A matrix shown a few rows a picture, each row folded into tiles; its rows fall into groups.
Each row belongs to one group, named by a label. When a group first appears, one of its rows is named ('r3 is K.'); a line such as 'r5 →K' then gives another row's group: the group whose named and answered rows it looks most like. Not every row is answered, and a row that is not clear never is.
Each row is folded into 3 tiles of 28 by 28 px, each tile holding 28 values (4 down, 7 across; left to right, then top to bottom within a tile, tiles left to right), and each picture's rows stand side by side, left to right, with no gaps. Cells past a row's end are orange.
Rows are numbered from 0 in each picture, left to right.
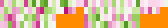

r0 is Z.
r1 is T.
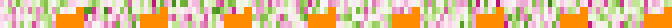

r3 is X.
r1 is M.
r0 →Z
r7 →T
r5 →X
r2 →Z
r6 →T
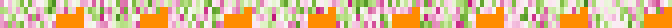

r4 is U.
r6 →M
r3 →Z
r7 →T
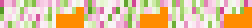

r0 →U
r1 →Z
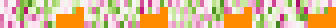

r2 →T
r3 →X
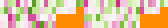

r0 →M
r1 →T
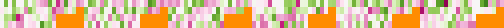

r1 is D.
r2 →U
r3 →M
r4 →Z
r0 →X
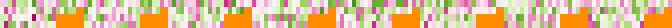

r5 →U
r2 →X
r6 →D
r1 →D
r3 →T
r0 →U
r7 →T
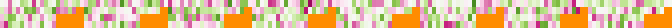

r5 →T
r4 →U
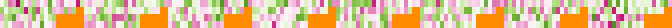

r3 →U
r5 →D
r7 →M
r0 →X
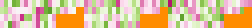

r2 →X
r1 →T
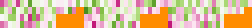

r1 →D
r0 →T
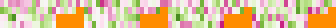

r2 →X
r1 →X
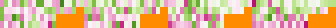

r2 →M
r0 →D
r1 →M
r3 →M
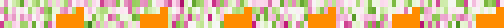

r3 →T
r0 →Z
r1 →X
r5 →D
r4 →M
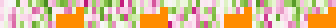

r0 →Z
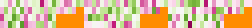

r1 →T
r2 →U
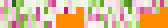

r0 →Z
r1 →Z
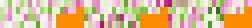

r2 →X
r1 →D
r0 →D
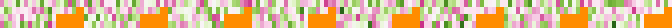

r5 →U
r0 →Z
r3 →D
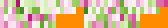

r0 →M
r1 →D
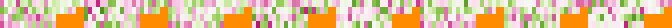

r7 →X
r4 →Z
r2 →U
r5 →M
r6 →D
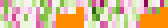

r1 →X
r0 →Z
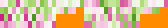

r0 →M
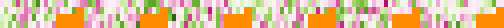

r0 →X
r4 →U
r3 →D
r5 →D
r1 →D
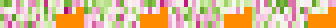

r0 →D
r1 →D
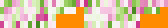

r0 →D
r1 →X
